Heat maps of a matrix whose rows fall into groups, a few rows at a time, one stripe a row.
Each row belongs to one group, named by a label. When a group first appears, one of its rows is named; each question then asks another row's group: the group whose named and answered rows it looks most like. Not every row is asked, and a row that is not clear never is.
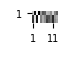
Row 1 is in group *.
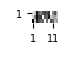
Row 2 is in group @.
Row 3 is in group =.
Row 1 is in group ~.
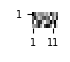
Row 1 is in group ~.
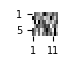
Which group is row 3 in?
*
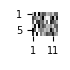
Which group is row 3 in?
=
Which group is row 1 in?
*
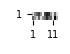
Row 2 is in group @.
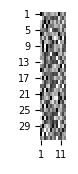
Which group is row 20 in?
*
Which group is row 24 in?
*
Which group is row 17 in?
*
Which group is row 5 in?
@
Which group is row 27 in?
*
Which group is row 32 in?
=
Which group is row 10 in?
*
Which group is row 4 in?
*
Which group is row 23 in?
=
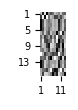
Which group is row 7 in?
=
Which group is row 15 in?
@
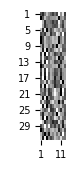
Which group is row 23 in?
=
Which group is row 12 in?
=
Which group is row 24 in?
*
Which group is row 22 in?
*
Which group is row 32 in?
*
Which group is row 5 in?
*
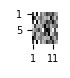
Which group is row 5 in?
@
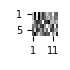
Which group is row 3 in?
@
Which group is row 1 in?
*
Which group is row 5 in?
=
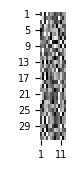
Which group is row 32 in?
@
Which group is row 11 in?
=
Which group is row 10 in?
@
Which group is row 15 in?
=
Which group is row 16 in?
*
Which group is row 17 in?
*
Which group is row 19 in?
*
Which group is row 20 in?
@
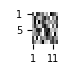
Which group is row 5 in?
@
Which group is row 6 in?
@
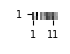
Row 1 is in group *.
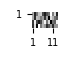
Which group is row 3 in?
=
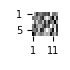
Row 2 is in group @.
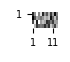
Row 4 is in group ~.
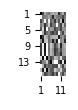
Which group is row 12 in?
*
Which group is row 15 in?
*
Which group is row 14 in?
~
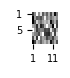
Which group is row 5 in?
~
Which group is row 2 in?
=
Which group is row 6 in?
@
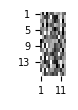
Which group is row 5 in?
@
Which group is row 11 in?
~
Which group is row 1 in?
*
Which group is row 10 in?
@
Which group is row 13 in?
@
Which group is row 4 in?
*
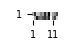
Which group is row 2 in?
~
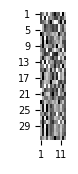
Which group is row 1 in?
@
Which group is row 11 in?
@
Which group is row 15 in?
=
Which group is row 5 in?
~
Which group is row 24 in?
*
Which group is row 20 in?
~
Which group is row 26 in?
=
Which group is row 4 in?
~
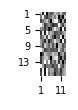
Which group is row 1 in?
*
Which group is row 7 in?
@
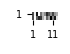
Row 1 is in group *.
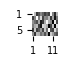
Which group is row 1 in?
~
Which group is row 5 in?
=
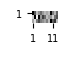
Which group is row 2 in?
*
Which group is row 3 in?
=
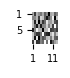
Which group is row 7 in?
*
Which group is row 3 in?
*
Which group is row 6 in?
@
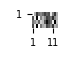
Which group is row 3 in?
@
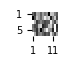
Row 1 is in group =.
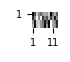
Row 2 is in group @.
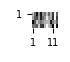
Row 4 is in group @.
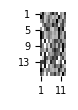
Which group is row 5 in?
=
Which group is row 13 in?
=
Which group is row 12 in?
~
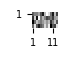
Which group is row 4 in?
=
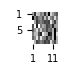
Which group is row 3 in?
~
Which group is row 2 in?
=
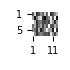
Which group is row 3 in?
~
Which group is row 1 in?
=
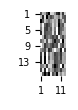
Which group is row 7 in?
~
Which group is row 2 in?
*
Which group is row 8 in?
@
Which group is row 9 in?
~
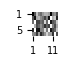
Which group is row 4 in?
~
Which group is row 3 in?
=
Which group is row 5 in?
=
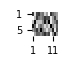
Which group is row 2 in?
~
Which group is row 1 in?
=
